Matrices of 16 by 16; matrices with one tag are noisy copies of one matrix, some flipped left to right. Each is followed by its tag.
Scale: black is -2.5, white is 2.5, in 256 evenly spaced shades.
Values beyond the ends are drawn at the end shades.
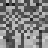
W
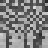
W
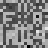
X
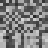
W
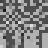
W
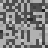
X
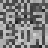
X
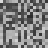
X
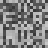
X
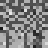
W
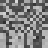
W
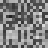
X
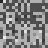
X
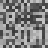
X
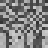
W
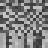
W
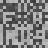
X
